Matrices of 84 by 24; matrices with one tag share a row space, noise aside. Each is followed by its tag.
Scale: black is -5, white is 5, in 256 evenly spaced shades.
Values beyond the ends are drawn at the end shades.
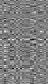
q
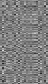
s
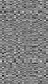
s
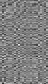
s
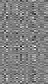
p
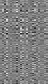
p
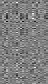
p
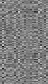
s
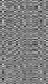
s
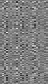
p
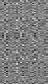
p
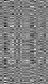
q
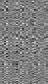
p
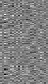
q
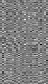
s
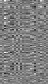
q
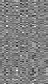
p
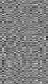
s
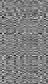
s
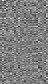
s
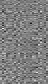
s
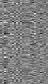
q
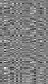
q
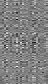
p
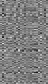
s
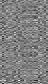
s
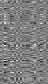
q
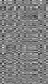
s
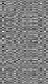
s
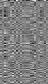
q
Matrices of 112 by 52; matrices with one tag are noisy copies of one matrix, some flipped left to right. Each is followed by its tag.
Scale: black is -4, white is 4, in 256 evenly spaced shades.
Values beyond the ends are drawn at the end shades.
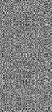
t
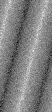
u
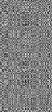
t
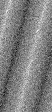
u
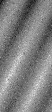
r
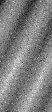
r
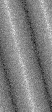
u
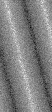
u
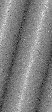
u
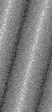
u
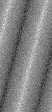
u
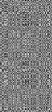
t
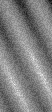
r
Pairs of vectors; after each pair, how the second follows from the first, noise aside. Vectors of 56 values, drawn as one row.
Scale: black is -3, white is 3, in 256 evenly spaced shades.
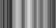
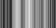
copied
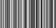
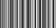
negated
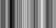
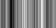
copied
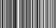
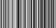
negated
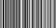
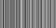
shrunk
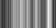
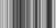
negated
